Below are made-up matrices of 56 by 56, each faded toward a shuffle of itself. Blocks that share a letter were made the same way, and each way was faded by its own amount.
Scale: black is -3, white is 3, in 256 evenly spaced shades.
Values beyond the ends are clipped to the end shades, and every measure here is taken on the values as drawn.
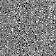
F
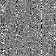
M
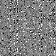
F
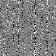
M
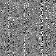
M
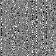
M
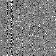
M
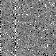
F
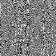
M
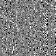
M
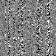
M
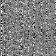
M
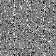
F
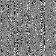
M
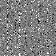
F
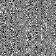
M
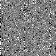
F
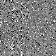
F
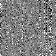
M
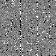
F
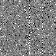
F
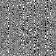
M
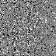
F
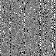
M
